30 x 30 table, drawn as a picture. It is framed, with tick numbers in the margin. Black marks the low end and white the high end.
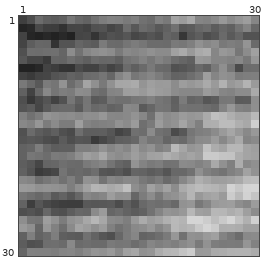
Ninth with the highest average: bottom right. Slope: up to the bottom right. Stripes: horizontal, repeating 7 times. Average level on the scale: 50%. Histogram: bell-shaped. Grain: streaks across. Ninth with the lowest average: top left.
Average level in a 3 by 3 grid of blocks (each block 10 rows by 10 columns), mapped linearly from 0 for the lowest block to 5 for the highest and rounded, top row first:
0 2 3 / 1 2 4 / 2 3 5
